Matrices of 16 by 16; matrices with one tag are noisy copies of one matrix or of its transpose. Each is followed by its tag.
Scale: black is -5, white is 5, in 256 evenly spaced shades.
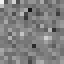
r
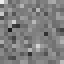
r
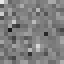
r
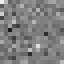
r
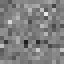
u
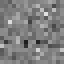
u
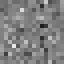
u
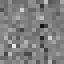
u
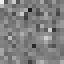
r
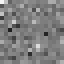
r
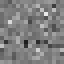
u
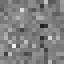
u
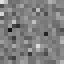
r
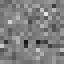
u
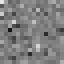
r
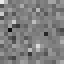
r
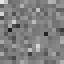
r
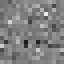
u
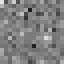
r
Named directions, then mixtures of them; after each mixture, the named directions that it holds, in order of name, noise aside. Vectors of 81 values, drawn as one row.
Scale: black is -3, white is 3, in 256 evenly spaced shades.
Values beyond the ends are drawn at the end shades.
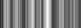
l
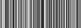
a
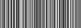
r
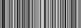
a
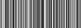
a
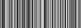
a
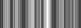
l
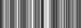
a, l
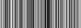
l, r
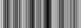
l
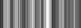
l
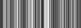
a, l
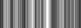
l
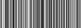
a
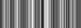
a, l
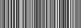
r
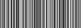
r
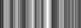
l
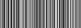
r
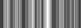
l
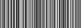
r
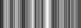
l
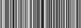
a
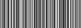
r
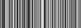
a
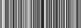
a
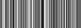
a, l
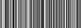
a
